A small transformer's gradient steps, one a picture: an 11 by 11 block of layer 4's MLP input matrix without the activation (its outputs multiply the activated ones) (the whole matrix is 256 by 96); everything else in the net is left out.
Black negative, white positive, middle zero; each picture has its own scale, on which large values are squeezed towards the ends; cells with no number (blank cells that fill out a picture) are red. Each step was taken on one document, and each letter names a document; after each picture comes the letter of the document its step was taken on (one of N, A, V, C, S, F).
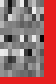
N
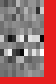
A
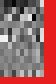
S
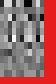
S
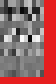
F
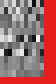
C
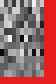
C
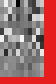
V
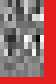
V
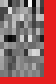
C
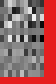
N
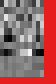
V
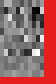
A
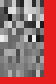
S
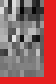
S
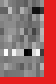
A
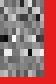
F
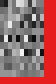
N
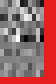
F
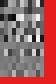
S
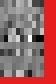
F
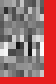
V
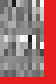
V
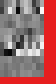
A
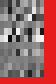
F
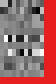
A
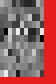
F
